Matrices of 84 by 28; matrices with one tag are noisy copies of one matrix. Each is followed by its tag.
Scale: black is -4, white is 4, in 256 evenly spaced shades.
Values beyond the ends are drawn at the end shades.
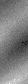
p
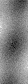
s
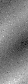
p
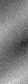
p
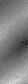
p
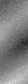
p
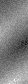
p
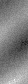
p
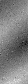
p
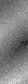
p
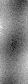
s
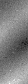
p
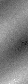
p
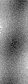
s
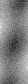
s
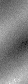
p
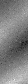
p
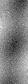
s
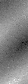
p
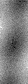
s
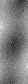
s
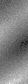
p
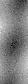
s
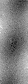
s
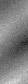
p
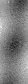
s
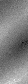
p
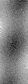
s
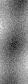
s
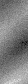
p
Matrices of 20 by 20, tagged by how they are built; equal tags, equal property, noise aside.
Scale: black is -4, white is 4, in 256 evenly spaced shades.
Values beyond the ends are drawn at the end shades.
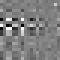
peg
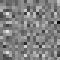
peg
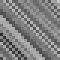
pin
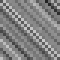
pin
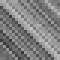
pin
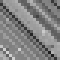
pin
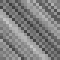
pin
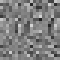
peg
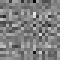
peg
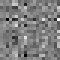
peg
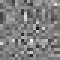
peg
